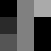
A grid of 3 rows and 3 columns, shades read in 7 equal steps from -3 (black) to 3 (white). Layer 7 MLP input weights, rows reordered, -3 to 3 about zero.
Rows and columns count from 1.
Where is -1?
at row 3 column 1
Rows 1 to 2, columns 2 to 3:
0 1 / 0 -3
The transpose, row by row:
-3 -2 -1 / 0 0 0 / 1 -3 -3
